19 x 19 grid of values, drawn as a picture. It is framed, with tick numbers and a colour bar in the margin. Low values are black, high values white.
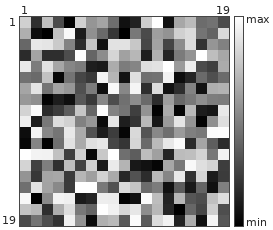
There are no regular stripes. Fine speckle covers the field. Overall the values sit about 50% of the way up the scale. Neither half mirrors the other. There is no overall slope.
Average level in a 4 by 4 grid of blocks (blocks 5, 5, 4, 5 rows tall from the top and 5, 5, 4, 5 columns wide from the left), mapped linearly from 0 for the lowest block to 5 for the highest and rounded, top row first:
2 1 3 4 | 2 1 1 0 | 3 2 1 5 | 3 4 3 0
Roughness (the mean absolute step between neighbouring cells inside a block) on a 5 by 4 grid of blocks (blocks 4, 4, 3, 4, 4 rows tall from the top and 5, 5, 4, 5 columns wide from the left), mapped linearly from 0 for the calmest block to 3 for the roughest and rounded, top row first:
3220 / 1220 / 3222 / 3322 / 2222
